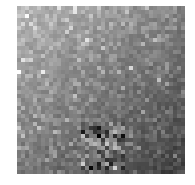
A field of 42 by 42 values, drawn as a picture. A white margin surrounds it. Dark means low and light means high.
Grain: fine. Odd patch: rougher, in the bottom middle. Roughest part: bottom middle. Ninth with the lowest average: bottom right. Ninth with the highest average: top left. Slope: up to the top left.
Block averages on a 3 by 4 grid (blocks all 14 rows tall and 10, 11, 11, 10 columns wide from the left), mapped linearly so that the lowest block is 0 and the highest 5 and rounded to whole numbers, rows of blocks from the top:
5 4 3 3
4 3 2 1
3 2 1 0
